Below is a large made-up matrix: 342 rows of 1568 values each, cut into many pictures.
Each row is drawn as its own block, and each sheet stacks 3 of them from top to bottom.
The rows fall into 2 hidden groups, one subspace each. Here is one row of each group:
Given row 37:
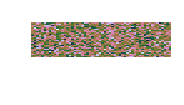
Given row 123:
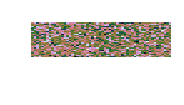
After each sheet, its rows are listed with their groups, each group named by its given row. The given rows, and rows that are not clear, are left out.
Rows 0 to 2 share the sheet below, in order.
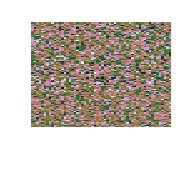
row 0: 37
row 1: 123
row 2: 123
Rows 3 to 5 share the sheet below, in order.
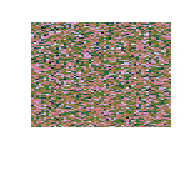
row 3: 37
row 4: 123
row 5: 123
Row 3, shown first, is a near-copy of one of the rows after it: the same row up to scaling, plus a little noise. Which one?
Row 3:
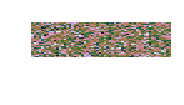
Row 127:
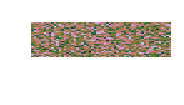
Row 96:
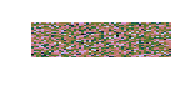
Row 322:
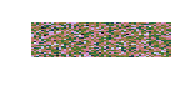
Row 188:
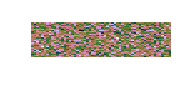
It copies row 322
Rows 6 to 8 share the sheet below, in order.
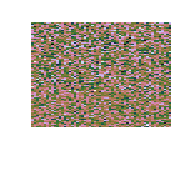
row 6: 123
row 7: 123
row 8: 123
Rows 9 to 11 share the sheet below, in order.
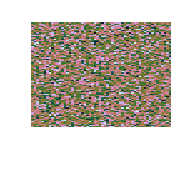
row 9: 37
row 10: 123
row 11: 123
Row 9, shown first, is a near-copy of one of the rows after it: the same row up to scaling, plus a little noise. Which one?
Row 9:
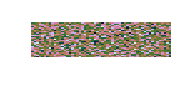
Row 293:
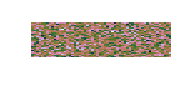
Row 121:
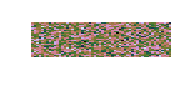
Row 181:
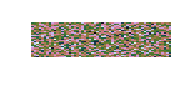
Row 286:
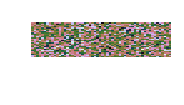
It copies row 181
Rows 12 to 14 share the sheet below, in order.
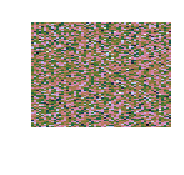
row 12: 37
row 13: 37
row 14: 123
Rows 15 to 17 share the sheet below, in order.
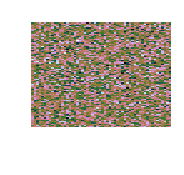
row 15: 37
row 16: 123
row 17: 37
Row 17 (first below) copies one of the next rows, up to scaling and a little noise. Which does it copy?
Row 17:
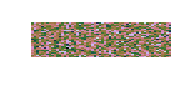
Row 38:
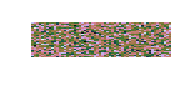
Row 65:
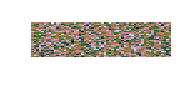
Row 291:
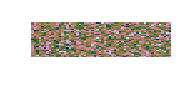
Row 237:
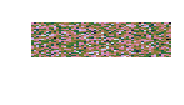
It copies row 291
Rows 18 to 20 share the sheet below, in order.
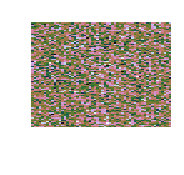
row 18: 123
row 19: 123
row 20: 37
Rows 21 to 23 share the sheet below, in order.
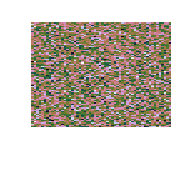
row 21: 123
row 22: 123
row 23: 37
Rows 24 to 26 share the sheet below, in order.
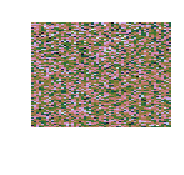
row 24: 37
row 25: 123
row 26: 37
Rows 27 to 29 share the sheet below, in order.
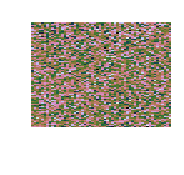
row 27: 123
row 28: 123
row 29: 123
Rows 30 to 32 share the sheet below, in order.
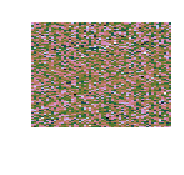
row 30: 123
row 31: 37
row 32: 37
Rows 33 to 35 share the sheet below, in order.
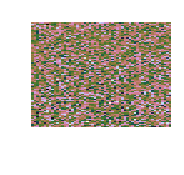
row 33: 123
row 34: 37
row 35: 37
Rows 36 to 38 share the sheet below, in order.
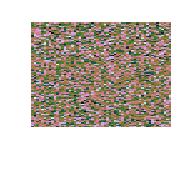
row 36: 123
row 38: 37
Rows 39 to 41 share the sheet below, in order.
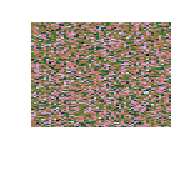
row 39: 123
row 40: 123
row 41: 37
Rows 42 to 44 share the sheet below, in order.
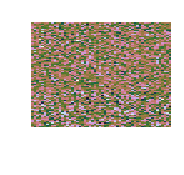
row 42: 37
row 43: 123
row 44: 37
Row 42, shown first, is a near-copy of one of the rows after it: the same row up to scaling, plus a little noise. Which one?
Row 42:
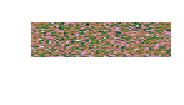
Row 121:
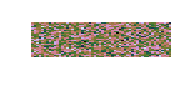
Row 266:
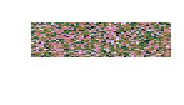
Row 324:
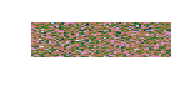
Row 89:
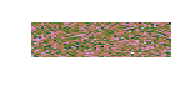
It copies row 324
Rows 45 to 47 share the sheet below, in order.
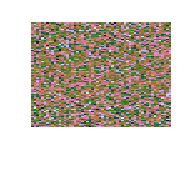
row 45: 37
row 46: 37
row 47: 37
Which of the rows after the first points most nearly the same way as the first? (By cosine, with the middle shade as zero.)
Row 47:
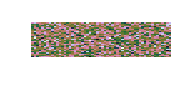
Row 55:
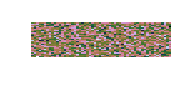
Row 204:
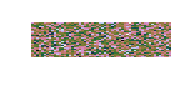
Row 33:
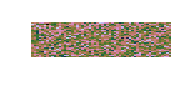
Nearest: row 204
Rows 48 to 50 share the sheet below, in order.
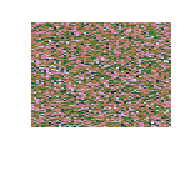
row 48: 37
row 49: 123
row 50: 37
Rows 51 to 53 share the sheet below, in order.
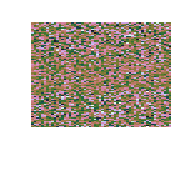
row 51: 37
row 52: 123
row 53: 123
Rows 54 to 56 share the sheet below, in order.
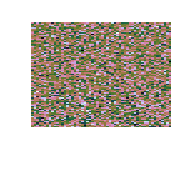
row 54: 37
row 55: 37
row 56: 37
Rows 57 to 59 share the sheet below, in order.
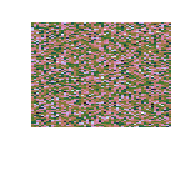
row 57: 123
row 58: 123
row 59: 37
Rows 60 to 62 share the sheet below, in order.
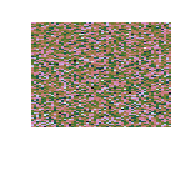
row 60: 37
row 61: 37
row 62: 37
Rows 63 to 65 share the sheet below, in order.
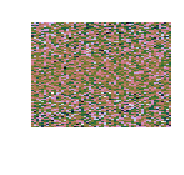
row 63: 123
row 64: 37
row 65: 37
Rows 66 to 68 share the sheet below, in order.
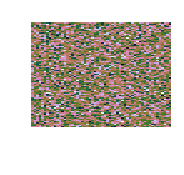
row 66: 123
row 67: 123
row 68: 123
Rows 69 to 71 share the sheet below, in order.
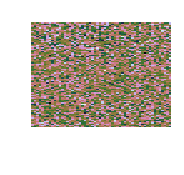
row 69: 123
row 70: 37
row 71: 37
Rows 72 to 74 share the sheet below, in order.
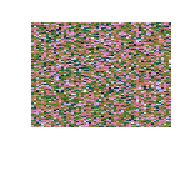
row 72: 123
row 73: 37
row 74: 37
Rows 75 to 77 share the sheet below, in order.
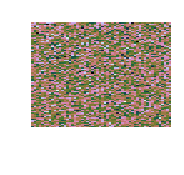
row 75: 123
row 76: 37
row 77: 37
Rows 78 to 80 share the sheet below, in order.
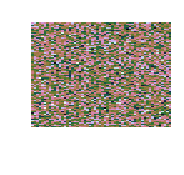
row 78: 123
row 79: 37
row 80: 37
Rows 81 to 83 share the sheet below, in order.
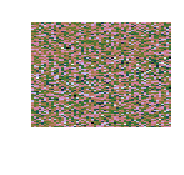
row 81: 37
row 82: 37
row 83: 37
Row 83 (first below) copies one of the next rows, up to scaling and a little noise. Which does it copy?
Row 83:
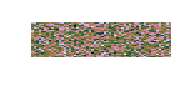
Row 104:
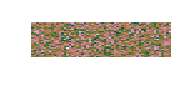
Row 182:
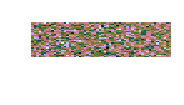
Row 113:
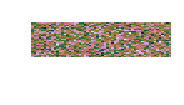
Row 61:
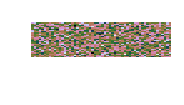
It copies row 61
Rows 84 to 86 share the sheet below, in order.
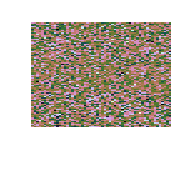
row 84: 123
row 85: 37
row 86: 37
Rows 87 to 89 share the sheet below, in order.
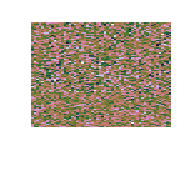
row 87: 37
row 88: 123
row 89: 37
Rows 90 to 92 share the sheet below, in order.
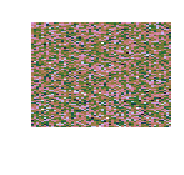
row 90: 123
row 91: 123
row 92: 37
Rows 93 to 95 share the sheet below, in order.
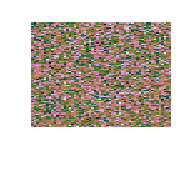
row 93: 123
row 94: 123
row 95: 123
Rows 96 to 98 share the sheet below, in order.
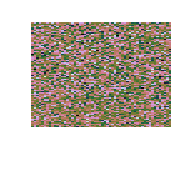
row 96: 37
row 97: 37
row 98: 123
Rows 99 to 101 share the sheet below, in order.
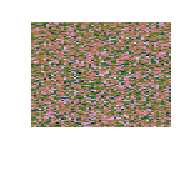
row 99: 123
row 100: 123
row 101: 37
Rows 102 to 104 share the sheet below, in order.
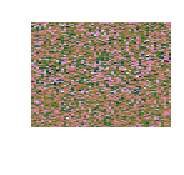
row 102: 123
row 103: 123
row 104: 37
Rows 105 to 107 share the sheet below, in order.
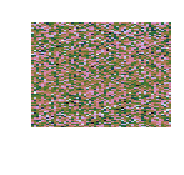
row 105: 37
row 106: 37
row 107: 37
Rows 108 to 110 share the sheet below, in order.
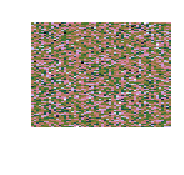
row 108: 37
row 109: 123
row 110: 123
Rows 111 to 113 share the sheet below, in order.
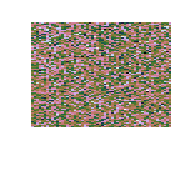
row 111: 123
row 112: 123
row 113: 37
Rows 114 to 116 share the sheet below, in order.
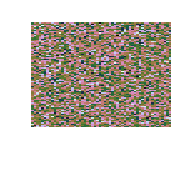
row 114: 37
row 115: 123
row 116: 37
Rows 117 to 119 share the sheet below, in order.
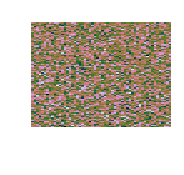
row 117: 123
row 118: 37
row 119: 123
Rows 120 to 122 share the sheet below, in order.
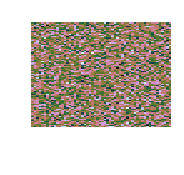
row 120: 37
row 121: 37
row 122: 123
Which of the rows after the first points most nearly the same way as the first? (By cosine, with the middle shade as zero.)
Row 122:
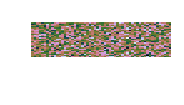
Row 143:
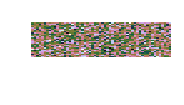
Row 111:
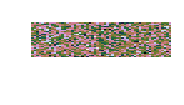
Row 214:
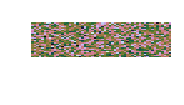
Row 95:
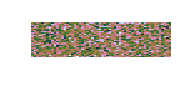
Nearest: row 95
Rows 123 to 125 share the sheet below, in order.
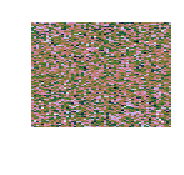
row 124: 37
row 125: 37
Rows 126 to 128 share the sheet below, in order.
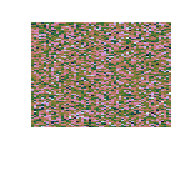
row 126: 123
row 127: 37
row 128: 37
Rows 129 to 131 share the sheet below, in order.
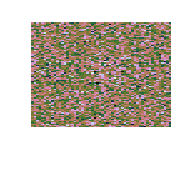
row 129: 37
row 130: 123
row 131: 37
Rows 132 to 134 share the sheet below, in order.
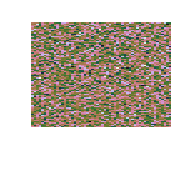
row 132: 37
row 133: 37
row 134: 123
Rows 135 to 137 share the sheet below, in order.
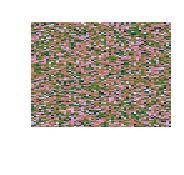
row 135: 37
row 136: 123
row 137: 37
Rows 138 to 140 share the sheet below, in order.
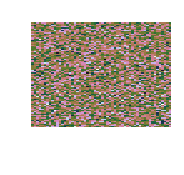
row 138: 37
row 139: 123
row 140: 37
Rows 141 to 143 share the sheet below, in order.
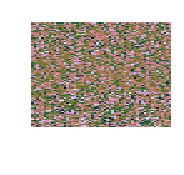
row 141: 37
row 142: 37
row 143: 37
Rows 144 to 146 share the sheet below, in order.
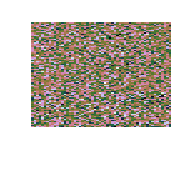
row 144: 37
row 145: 123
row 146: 123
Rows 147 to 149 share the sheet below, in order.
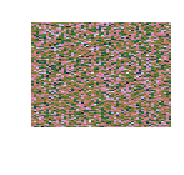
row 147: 123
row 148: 123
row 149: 37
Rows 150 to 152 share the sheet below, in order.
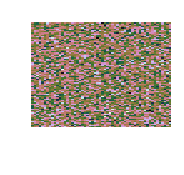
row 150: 37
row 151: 123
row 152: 123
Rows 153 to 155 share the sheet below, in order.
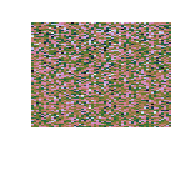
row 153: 123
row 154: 123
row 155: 37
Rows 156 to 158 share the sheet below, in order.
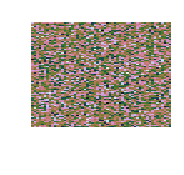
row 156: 123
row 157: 123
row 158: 123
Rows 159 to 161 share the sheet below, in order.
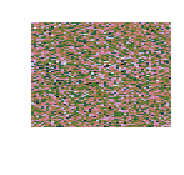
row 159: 37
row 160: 123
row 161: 37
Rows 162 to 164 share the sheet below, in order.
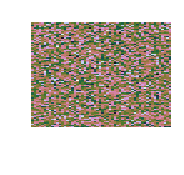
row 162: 123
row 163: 123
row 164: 123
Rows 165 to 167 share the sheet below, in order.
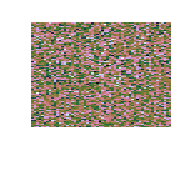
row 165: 123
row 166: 123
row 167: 37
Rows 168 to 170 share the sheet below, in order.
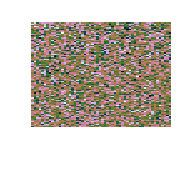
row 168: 123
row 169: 123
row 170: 37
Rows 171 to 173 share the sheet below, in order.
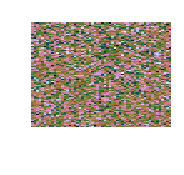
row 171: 37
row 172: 37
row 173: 123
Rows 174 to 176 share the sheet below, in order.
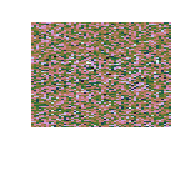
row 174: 123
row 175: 123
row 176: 123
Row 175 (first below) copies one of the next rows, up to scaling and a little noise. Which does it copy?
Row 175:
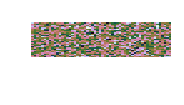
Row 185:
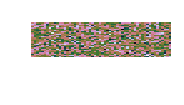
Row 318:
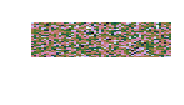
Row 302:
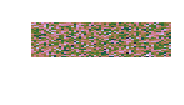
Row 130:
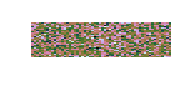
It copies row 318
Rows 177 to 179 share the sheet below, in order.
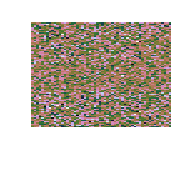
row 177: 123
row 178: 37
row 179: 123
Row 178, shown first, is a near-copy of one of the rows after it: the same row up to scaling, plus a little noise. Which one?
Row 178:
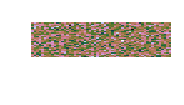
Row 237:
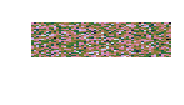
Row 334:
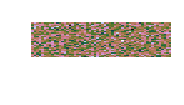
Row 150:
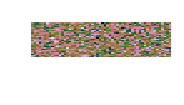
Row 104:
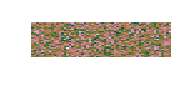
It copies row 334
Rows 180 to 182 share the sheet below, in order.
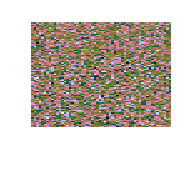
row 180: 37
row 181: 37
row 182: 37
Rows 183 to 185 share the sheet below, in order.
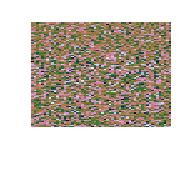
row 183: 37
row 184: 123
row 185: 123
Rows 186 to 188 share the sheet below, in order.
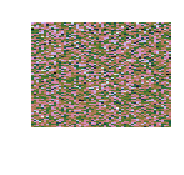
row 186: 123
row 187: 37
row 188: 37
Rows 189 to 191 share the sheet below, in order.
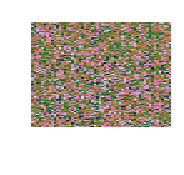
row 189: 123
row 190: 123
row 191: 123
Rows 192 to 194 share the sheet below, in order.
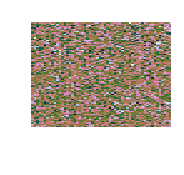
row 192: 37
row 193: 37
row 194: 37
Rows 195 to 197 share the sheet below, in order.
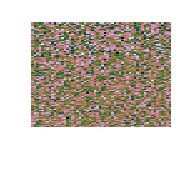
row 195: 37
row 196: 123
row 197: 37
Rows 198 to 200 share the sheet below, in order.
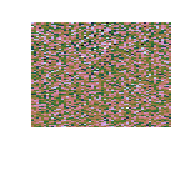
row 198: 123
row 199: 123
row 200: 123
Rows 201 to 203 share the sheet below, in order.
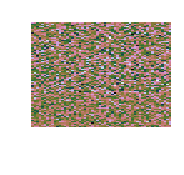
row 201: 37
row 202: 37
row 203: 37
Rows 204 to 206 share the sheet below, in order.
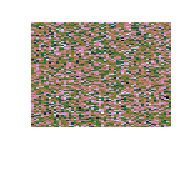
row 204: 37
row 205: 123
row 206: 123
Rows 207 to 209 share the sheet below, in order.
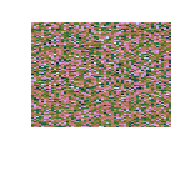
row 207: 123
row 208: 37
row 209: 37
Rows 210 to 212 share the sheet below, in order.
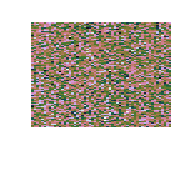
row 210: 123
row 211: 37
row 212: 123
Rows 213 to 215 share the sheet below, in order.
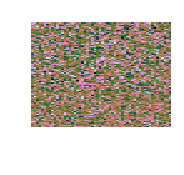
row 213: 123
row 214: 123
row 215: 123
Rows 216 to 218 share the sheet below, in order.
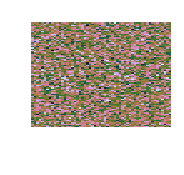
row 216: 37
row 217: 37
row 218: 123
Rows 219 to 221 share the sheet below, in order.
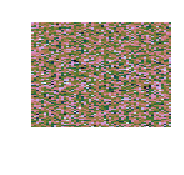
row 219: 37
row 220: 37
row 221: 123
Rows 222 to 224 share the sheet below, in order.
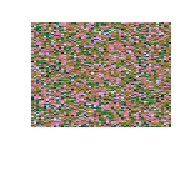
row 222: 123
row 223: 123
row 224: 123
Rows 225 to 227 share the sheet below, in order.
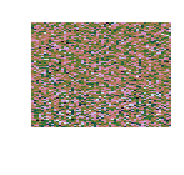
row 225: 37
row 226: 123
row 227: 37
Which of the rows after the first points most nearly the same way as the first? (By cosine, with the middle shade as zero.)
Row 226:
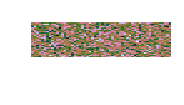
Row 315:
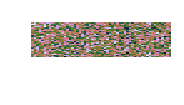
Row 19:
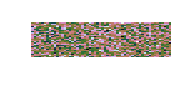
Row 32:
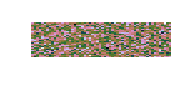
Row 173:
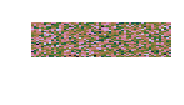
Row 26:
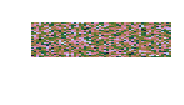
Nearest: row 19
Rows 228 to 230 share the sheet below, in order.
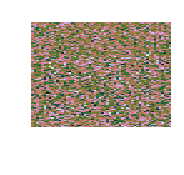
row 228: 123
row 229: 123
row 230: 123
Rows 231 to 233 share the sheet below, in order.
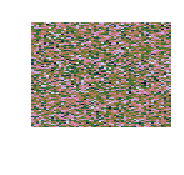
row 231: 123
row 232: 37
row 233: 37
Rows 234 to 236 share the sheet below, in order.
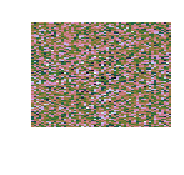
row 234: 37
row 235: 123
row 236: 123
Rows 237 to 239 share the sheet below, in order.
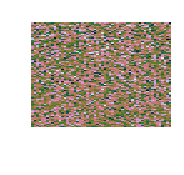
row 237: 37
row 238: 123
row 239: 37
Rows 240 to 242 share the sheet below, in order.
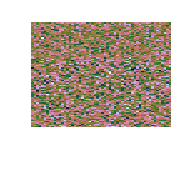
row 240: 37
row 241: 37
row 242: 123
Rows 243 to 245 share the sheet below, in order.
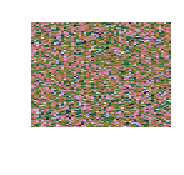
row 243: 37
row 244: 123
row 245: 37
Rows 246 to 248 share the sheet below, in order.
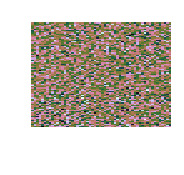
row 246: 37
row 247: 123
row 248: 37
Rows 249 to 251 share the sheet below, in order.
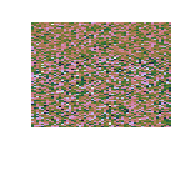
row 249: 123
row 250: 37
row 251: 37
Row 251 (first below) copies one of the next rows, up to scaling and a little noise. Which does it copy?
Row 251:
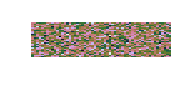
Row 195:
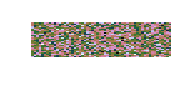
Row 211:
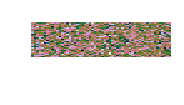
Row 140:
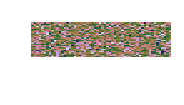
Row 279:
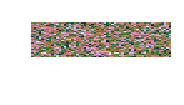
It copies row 211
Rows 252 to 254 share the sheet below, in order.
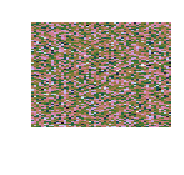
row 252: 37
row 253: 37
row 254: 123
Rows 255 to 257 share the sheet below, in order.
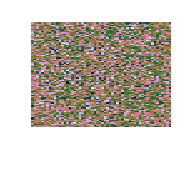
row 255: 37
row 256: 37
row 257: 123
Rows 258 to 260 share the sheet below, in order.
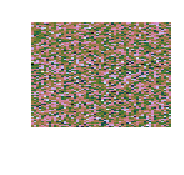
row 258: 123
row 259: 123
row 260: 123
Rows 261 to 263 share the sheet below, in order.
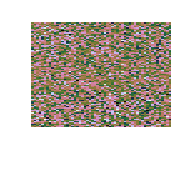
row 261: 37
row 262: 123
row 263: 37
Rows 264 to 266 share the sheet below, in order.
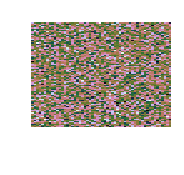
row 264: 37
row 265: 123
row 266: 37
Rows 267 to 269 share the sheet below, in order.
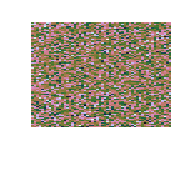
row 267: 123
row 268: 37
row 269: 123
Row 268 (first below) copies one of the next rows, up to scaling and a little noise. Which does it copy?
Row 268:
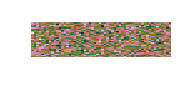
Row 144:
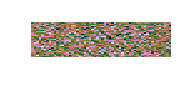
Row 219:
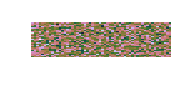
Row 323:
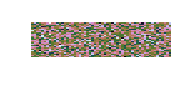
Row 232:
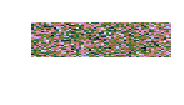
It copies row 219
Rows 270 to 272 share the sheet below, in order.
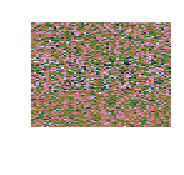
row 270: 37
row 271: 123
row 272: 37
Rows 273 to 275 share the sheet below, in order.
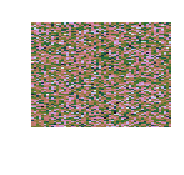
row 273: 37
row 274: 123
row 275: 123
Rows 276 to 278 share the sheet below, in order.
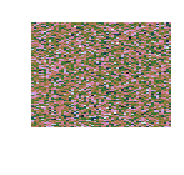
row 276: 37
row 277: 123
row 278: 123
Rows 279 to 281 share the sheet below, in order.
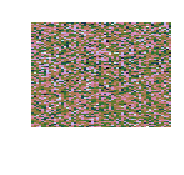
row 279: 37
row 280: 123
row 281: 123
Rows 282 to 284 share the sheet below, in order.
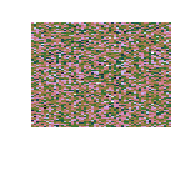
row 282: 37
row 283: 123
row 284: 37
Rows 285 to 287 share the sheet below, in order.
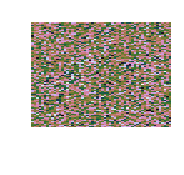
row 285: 123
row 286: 37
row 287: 123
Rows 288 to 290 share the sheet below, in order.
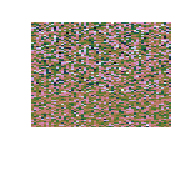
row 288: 37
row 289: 123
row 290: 123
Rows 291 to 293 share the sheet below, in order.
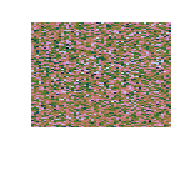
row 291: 37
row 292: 123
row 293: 37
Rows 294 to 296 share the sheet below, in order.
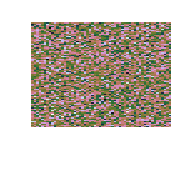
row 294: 123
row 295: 123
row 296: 123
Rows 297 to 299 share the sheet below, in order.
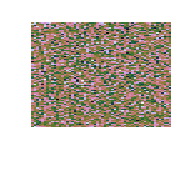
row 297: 123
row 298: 123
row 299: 37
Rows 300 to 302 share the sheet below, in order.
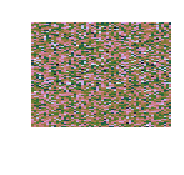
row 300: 123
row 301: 37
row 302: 123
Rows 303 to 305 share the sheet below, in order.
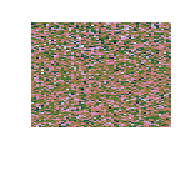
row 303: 123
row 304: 37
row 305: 37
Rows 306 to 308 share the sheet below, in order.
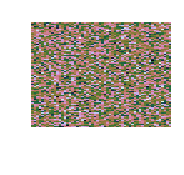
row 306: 123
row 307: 37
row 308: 37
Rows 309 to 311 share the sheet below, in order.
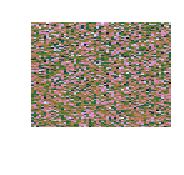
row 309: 123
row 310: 123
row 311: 37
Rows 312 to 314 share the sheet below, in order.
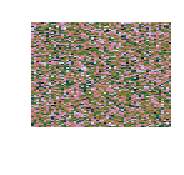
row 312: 123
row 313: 37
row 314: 37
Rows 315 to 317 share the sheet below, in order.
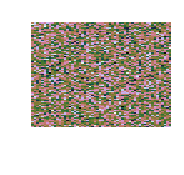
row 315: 123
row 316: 123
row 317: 123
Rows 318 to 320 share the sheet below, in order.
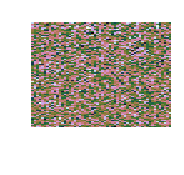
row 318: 123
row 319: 123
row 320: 123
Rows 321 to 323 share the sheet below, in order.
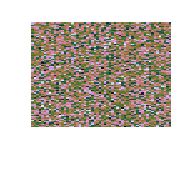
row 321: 123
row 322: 37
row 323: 37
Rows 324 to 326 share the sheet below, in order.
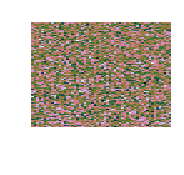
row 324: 37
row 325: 37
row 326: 123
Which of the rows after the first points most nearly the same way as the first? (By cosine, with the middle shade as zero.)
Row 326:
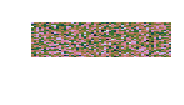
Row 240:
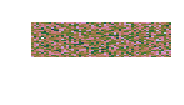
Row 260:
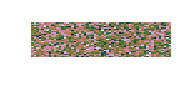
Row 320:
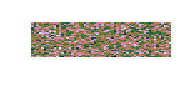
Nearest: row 320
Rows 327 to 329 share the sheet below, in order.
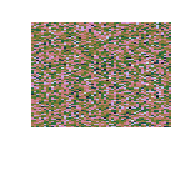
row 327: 123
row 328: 123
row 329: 123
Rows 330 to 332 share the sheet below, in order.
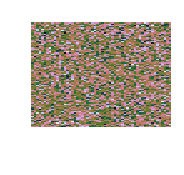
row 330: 37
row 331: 37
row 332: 37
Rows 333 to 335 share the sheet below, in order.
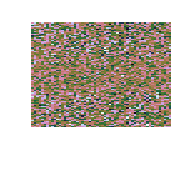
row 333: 123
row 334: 37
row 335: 123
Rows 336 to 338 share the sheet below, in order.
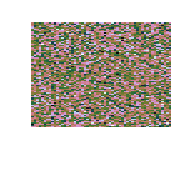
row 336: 37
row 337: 37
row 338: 37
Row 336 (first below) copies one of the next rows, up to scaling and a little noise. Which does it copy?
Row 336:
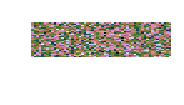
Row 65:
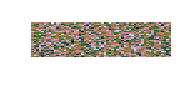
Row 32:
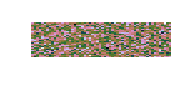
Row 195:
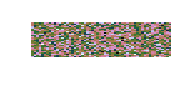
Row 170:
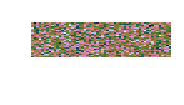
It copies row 195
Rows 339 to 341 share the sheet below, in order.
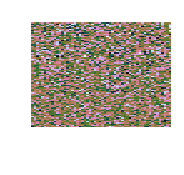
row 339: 37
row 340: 123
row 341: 37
